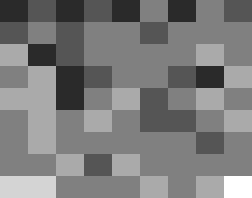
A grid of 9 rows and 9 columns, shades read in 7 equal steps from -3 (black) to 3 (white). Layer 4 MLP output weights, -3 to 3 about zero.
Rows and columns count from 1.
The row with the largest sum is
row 9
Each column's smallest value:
-2 -2 -2 -1 -2 -1 -2 -2 -1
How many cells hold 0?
40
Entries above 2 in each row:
0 0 0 0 0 0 0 0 1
